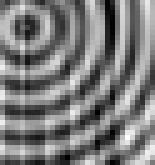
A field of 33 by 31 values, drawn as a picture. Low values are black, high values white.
Rings: centred on the top left. Slope: none. Mirror symmetry: none.
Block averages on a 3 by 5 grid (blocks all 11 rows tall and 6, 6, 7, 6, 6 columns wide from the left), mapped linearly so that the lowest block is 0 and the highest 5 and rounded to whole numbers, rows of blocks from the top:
31213 / 22212 / 21105
